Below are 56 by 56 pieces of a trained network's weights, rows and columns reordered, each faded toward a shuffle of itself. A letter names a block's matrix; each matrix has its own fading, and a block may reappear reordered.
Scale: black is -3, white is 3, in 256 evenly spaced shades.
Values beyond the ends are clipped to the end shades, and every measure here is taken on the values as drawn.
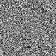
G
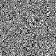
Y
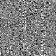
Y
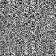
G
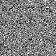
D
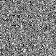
D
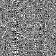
Y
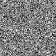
G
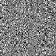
Y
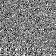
D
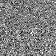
D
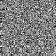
G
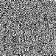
G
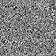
G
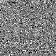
D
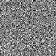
G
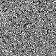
D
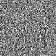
Y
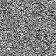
G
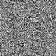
G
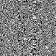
Y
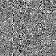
Y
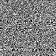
G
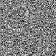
G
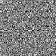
G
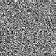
G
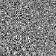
Y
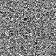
G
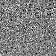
D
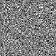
Y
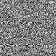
G
